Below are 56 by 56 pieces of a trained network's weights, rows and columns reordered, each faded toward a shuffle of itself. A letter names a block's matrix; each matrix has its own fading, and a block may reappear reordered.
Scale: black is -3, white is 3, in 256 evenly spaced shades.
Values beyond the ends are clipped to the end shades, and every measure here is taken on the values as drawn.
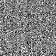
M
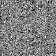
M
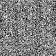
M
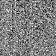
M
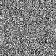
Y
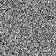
Y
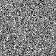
Y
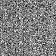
M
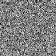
Y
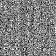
M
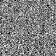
M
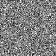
Y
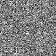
Y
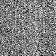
M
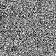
Y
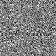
Y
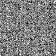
M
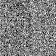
M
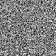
Y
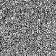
Y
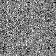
M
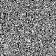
Y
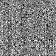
M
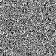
Y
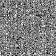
M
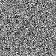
Y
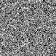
Y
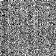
M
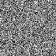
Y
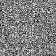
Y
